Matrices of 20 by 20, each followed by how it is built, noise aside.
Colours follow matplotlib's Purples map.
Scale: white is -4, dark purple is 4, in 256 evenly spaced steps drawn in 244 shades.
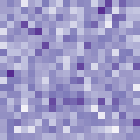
noise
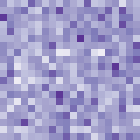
noise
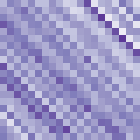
Toeplitz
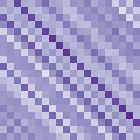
Toeplitz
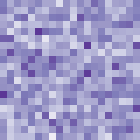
noise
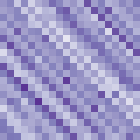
Toeplitz
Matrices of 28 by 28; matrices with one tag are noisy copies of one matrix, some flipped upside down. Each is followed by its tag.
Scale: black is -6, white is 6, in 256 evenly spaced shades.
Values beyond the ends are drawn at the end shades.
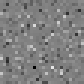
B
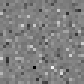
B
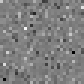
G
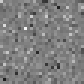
G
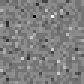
B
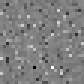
B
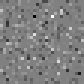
B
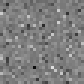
B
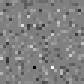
B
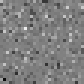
G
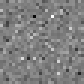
B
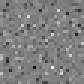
B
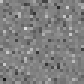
G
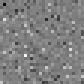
G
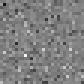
G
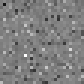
G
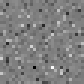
B
